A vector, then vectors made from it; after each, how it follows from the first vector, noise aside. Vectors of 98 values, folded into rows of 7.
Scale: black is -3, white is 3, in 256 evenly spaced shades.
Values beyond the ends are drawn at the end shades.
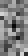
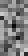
copied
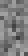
shrunk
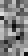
copied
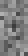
shrunk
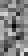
copied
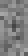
shrunk
